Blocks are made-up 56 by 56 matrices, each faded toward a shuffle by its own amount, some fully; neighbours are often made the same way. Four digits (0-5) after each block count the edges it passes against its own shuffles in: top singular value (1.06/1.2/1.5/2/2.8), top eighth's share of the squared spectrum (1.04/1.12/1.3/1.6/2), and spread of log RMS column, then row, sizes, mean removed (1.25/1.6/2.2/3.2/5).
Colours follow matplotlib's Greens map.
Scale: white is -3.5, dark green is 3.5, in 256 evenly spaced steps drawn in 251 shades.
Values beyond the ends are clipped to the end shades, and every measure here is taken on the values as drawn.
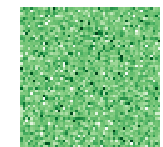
0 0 0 0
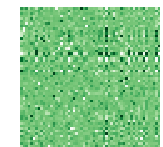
4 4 2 2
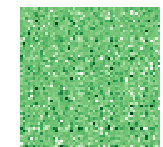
3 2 1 1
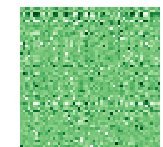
4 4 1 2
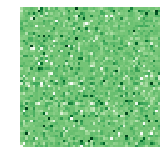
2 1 0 0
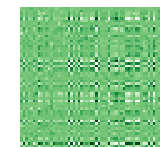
5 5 4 4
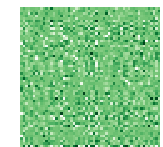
4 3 2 2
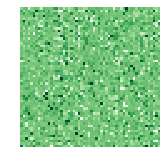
3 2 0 0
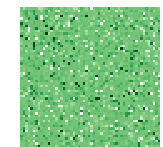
0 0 0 0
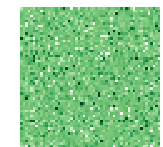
2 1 0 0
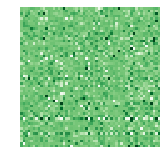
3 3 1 1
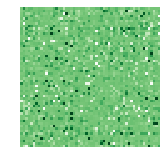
2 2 0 0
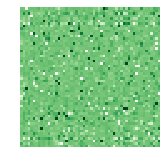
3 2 0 1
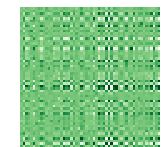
5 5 4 4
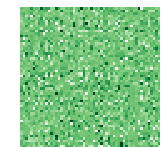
3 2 1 1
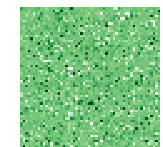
1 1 0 0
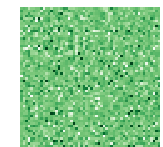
3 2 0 1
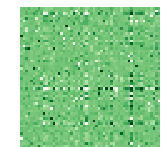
4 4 2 2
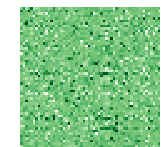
3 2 0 1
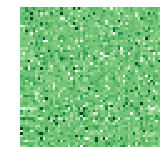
2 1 0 0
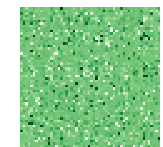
2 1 0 0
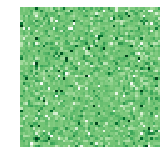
2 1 0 0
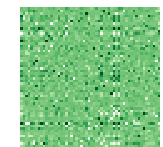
4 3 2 2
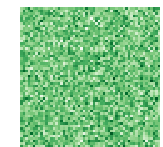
1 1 0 0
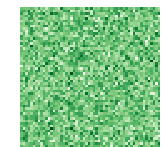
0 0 0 0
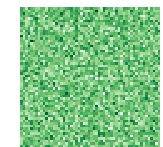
0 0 0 0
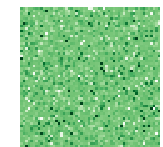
0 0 0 0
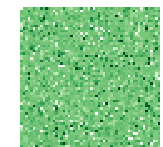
0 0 0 0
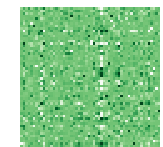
4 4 2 2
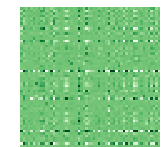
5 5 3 3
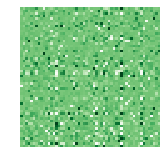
3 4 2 2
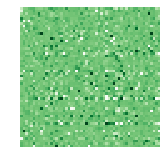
3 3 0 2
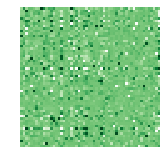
4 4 2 2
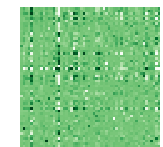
4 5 3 2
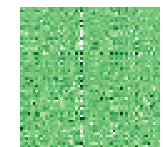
4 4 2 2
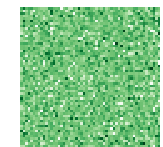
2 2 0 0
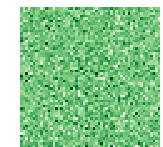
2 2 0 0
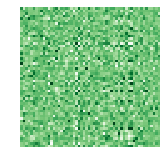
4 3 2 1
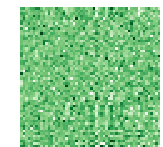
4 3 1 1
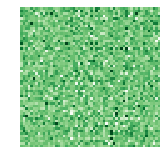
3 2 0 1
